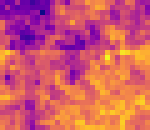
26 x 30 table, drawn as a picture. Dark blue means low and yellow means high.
The ninth with the lowest average is the top left. The texture is blotchy. The bottom part is higher, past a seam about 40% of the way down. The halves do not mirror each other.
